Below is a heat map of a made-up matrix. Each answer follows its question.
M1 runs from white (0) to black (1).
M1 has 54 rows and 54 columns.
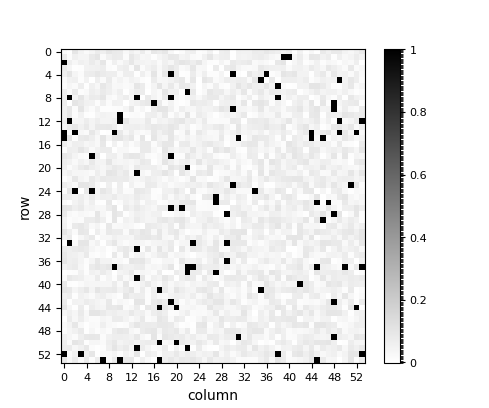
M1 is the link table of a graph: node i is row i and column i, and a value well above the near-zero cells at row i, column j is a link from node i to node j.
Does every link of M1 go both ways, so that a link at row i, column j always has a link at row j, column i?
no
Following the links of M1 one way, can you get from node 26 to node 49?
no
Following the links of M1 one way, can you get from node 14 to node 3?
yes
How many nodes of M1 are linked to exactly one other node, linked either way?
7
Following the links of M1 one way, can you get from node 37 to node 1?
no
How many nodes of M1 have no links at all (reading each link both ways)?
1
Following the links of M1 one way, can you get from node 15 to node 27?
yes
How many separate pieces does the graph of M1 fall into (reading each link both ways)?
2
